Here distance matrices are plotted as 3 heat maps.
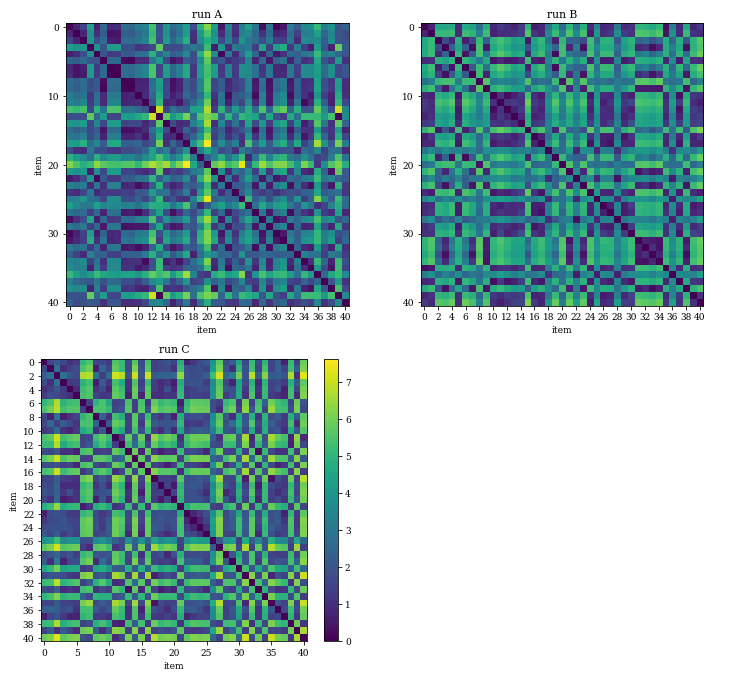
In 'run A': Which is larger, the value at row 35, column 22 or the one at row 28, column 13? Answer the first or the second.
the first
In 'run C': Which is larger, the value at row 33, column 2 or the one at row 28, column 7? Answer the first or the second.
the second
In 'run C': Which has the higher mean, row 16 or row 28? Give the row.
16
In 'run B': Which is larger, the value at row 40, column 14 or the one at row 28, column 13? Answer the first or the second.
the second
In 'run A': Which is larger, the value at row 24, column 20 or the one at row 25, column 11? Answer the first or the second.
the first
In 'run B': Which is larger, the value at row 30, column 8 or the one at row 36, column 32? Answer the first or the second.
the second
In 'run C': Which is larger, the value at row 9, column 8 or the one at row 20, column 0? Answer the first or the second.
the first
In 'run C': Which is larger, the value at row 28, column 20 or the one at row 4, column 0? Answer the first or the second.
the first
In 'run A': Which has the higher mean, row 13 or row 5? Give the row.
13
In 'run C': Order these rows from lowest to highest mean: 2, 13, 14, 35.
13, 35, 2, 14
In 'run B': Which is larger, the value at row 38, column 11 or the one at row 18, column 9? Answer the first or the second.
the first
